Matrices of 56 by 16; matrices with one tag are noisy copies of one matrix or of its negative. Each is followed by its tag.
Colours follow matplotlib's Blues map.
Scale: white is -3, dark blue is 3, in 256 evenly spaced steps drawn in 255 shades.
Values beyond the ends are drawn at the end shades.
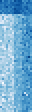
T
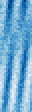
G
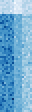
T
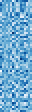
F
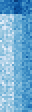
T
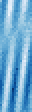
G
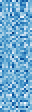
F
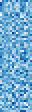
F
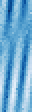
G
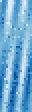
G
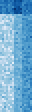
T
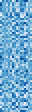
F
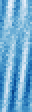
G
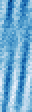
G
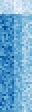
T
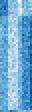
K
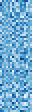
F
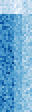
T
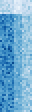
T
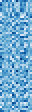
F
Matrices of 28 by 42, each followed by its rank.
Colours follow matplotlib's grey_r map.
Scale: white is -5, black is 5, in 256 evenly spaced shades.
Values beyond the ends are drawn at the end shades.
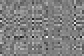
three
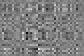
three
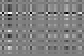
one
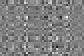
three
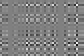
one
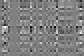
two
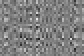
three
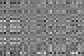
two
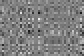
three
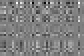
two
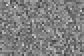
full rank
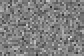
full rank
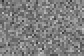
full rank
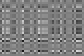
one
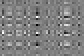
two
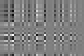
one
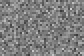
full rank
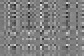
two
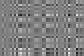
one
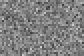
full rank
